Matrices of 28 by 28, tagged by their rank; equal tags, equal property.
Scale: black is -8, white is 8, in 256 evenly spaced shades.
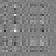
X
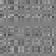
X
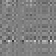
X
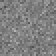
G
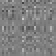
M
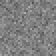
G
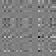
X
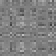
M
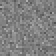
G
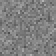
G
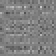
M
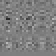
M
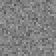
G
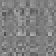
M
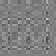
X
